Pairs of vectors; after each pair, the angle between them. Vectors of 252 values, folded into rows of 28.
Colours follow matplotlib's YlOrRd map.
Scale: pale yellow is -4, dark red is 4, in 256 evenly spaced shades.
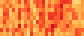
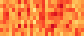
nearly parallel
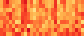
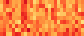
nearly parallel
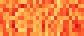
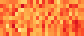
nearly parallel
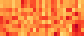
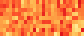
nearly opposite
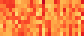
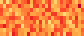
orthogonal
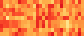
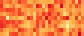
nearly parallel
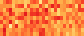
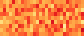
partly opposed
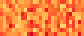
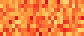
orthogonal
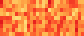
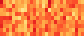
nearly parallel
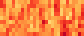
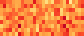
partly aligned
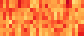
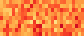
partly opposed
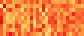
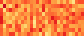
nearly parallel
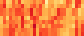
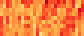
nearly opposite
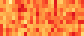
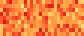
partly opposed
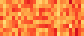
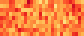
partly aligned
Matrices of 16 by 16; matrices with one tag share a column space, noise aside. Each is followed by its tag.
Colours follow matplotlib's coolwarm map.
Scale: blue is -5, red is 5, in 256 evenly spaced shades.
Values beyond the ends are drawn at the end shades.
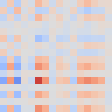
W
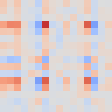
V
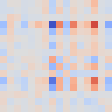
V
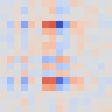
V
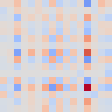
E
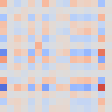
E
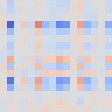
V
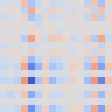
W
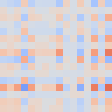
E
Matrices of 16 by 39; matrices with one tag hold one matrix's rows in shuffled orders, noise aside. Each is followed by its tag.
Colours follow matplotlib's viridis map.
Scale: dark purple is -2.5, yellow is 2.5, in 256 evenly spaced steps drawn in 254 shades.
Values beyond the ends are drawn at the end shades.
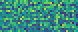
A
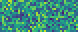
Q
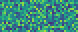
Q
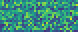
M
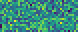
Q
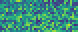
M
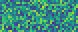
Q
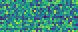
M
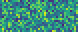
Q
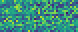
M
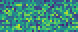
M
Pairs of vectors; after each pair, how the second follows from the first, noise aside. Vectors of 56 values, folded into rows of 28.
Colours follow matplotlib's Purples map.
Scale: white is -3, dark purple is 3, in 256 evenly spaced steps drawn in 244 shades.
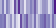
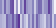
negated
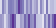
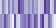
sign-scrambled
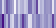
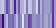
sign-scrambled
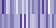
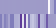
partly zeroed
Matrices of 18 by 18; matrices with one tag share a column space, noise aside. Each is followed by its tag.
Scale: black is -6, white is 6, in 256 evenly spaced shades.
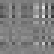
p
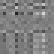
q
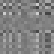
q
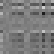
q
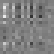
p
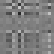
q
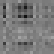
p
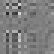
q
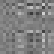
q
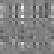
p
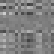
q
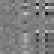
q
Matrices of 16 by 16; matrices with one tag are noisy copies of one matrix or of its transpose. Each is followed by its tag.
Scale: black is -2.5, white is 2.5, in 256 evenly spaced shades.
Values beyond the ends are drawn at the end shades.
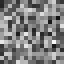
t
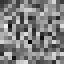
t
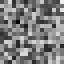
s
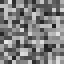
s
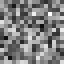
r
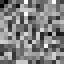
t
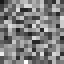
t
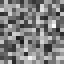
s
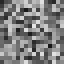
t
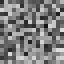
s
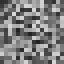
t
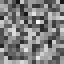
r
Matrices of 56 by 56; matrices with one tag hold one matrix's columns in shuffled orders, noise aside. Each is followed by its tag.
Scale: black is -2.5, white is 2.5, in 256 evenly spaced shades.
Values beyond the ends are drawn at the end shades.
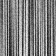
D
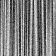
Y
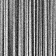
D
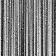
D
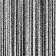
D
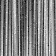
Y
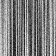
D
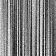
D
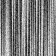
Y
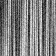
Y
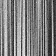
D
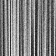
D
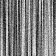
Y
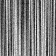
Y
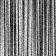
Y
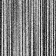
D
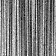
Y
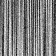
Y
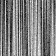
Y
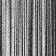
D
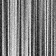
D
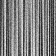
D
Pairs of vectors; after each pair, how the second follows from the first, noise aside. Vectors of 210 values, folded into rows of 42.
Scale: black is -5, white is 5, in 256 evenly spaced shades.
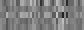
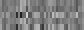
reversed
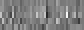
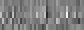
copied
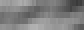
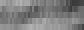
copied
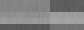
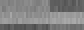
copied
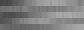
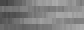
copied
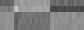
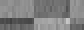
reversed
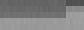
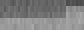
copied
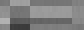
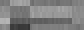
copied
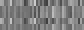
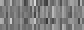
copied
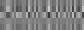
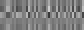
copied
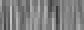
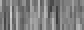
copied
